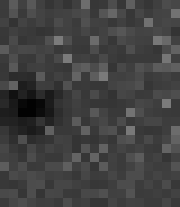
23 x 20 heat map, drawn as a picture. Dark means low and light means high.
Histogram: heavy tails on both sides. Ninth with the lowest average: middle left. Dips: one, in the middle left. Odd rows or columns: none.
